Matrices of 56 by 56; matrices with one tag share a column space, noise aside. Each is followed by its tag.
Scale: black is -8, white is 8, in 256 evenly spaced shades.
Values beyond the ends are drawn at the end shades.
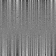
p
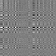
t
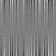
p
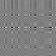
t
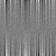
p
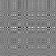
t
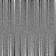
p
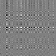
t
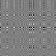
t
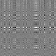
t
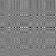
t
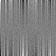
p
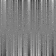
p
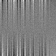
p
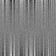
p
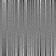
p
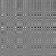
t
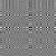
t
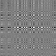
t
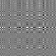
t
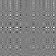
t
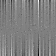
p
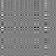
t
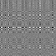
t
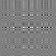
t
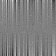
p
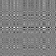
t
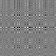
t
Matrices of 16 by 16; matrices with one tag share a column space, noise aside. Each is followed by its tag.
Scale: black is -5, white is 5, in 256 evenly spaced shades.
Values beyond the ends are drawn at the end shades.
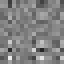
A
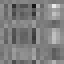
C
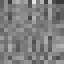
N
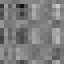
C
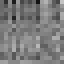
N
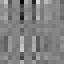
N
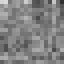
N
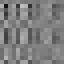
C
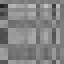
C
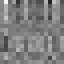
N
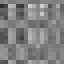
C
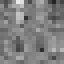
N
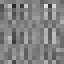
C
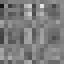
C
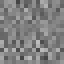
A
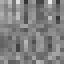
N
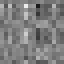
C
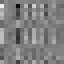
C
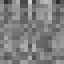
N
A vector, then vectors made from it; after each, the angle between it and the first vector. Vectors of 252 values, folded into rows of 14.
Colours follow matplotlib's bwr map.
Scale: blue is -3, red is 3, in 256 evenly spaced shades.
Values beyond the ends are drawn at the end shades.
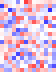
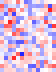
nearly opposite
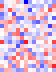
nearly opposite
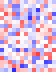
orthogonal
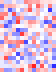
nearly parallel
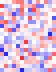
partly opposed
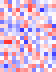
partly aligned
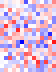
partly opposed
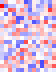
nearly opposite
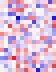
partly opposed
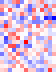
partly opposed
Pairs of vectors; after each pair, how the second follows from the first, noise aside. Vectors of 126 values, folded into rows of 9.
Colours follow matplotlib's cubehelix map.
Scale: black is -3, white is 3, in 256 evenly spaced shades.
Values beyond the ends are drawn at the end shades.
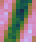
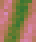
shrunk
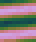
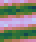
negated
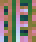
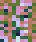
sign-scrambled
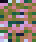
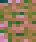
shrunk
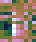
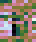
negated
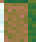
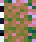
sign-scrambled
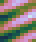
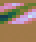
partly zeroed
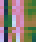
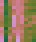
shrunk
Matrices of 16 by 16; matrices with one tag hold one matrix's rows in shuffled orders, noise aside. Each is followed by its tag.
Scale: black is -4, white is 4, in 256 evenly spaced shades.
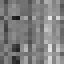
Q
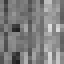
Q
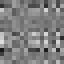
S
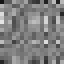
S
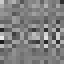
S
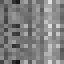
Q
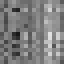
Q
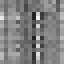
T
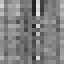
T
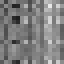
Q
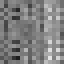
Q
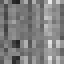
Q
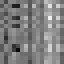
Q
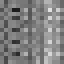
Q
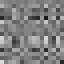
S
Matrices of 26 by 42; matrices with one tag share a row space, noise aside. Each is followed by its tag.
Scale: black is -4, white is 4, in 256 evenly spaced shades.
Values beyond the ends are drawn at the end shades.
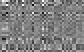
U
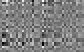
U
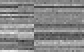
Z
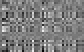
U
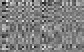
U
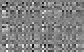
U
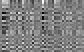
U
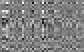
U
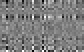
U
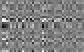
U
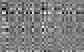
U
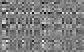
U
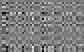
U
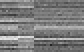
Z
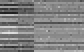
Z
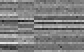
Z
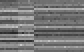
Z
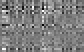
U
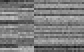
Z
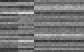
Z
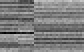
Z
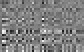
U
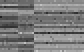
Z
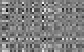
U
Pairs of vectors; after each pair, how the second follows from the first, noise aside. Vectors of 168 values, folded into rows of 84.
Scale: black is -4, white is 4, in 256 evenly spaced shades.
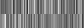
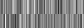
sign-scrambled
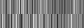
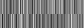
sign-scrambled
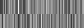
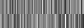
reversed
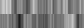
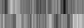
reversed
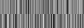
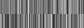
sign-scrambled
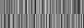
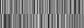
reversed
